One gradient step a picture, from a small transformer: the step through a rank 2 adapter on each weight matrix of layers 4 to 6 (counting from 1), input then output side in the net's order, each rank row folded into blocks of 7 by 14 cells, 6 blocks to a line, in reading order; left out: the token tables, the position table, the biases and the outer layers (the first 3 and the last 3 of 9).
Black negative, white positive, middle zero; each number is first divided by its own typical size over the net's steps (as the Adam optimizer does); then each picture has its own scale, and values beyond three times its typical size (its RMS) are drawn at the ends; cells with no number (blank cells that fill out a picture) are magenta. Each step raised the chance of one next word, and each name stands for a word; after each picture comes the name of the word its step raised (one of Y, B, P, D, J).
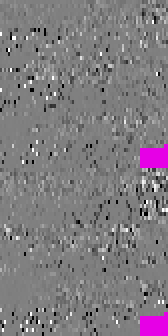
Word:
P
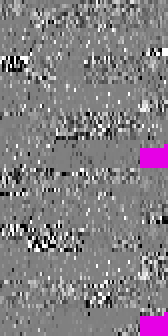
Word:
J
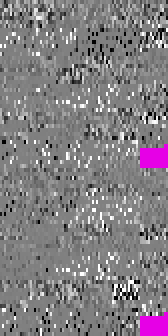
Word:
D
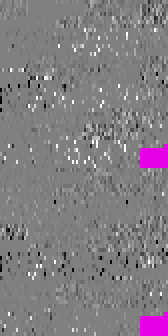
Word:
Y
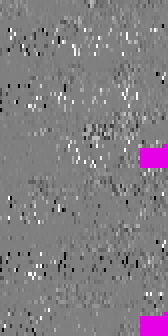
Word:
Y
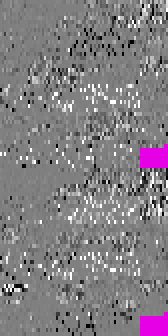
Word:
D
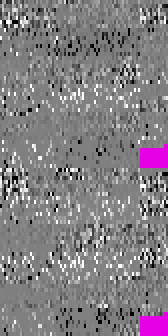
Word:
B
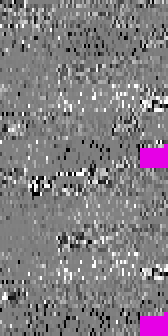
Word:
B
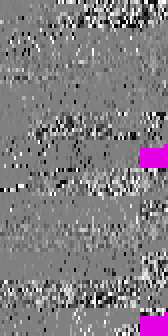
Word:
J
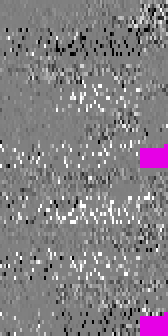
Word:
D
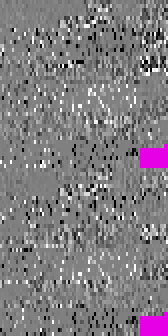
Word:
B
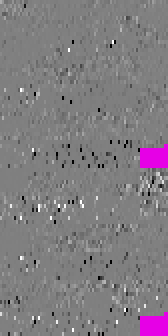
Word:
P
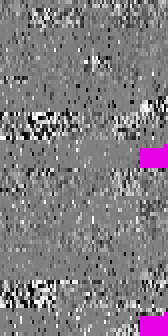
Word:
J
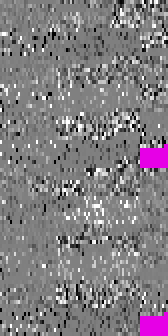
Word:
J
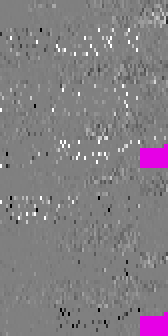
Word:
Y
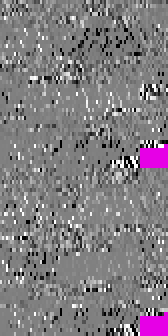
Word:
B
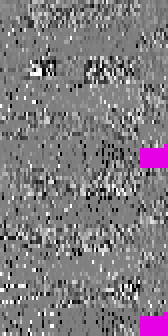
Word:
B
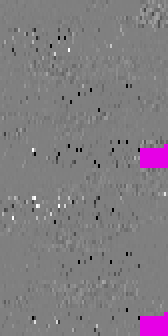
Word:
P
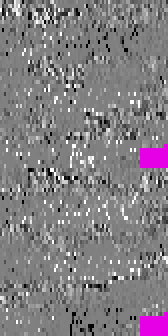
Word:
D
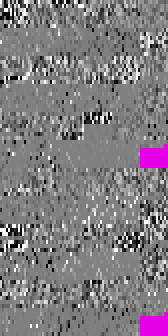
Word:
J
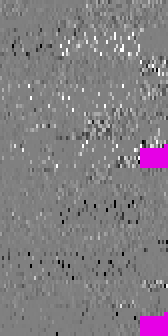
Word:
Y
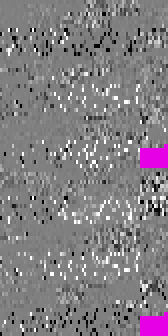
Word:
D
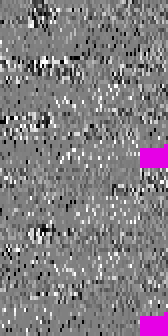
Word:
D
